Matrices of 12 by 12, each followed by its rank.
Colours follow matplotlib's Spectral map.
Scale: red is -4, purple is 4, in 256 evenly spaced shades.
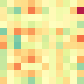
two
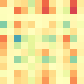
two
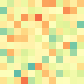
full rank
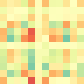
two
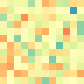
full rank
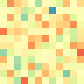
full rank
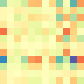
two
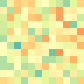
full rank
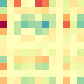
two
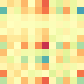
two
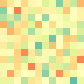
full rank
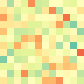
full rank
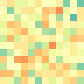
full rank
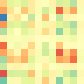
two
